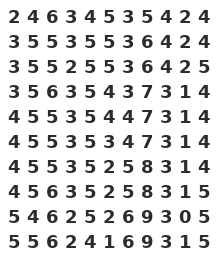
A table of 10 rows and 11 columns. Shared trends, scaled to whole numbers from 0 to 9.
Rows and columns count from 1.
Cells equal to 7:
3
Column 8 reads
5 6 6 7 7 7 8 8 9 9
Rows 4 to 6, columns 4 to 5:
3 5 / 3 5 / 3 5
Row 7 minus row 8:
0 0 -1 0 0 0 0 0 0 0 -1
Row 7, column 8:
8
